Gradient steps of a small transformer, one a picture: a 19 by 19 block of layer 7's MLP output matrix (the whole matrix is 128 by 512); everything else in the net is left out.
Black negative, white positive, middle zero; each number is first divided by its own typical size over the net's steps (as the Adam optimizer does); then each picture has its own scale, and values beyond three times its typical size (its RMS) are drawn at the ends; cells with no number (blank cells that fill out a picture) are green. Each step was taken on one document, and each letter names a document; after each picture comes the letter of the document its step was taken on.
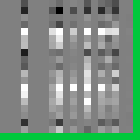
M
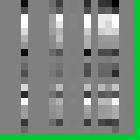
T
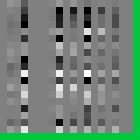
M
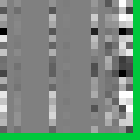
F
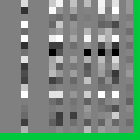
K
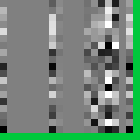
K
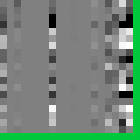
F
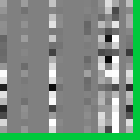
K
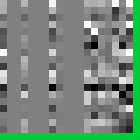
K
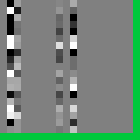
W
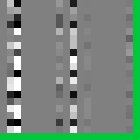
W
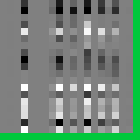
M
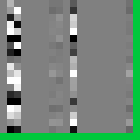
W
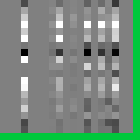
T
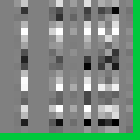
M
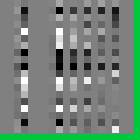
M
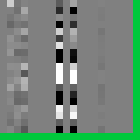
W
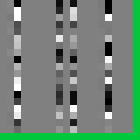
W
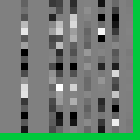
M
